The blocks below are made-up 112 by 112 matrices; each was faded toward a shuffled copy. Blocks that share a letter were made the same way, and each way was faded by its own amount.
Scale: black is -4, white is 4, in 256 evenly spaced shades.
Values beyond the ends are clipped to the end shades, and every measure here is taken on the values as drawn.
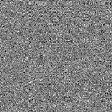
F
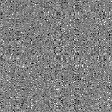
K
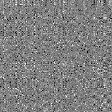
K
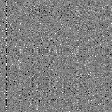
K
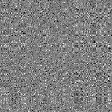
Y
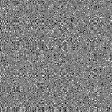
Y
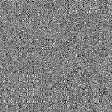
F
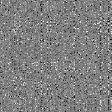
K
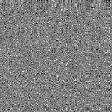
K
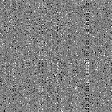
K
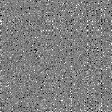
K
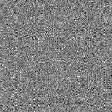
F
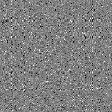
K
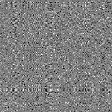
Y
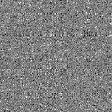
F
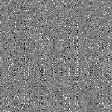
K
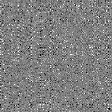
K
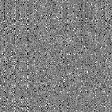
K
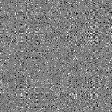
Y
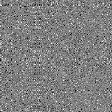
K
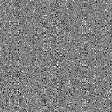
K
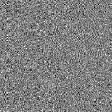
F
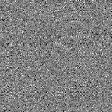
F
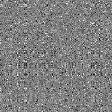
K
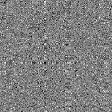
F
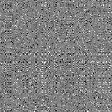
Y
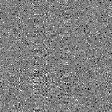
K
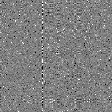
K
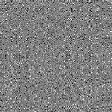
K
